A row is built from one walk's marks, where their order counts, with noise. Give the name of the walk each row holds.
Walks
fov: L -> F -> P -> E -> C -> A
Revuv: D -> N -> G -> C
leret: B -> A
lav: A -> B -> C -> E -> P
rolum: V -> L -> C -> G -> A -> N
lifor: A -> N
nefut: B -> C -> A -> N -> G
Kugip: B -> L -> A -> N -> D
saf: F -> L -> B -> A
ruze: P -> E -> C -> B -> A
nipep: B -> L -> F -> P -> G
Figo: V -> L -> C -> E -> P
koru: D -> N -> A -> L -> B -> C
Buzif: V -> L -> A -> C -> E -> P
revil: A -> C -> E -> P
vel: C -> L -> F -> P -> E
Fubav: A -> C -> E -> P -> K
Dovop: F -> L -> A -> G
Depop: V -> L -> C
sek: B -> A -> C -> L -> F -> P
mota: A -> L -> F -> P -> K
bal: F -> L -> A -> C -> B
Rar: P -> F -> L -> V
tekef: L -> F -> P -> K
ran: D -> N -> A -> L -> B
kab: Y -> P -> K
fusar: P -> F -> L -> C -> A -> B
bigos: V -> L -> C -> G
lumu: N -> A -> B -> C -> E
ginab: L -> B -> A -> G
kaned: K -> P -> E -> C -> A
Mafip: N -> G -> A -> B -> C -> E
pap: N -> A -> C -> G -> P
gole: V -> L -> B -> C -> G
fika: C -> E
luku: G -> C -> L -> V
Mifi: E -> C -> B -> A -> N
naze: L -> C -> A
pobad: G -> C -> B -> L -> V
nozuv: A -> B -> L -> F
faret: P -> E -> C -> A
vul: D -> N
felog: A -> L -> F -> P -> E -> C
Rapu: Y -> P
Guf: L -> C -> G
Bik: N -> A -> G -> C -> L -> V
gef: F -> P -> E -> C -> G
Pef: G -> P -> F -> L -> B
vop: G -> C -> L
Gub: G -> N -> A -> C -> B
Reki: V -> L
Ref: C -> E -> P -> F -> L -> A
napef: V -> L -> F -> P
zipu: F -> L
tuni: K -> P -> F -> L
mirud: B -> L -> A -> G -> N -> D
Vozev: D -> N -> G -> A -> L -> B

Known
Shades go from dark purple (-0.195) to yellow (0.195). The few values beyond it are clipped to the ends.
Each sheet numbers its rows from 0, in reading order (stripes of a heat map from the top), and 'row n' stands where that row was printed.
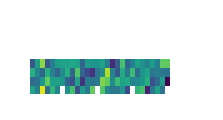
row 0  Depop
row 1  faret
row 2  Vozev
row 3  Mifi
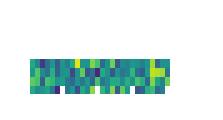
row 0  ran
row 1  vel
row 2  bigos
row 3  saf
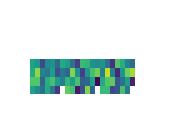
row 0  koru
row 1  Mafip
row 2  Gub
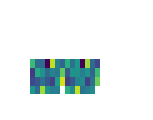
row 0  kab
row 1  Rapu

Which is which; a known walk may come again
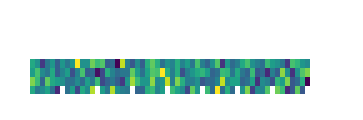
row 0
ran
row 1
vel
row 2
kab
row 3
Dovop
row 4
pobad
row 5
Reki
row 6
ruze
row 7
Mafip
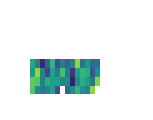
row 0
Vozev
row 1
Rar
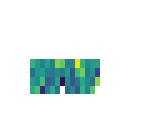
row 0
Mifi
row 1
fov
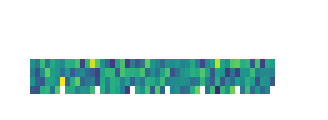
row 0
tekef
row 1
fika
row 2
lifor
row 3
rolum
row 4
Pef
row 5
Ref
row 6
lav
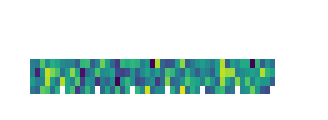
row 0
zipu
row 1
pap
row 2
kaned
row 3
Rapu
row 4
Depop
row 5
saf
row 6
leret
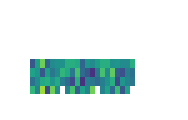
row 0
bigos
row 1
faret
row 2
revil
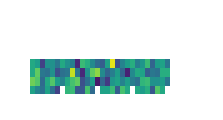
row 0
koru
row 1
Gub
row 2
Figo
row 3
luku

